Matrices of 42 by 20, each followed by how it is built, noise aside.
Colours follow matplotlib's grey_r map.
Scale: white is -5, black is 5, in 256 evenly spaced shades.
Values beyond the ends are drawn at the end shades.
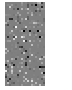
sparse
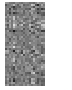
low rank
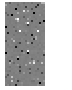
sparse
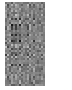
low rank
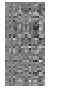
low rank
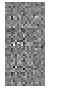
low rank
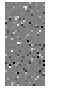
sparse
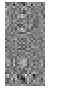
low rank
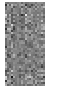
low rank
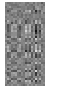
low rank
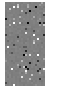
sparse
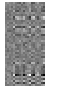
low rank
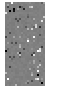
sparse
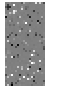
sparse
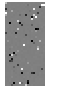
sparse
